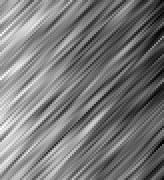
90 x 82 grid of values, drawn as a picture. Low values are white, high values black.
Slope: up to the right. Grain: diagonal, up to the right. Odd rows or columns: none. Average level on the scale: 50%.
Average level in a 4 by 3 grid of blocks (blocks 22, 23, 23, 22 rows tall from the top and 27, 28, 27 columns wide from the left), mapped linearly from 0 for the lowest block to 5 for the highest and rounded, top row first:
035
035
035
024
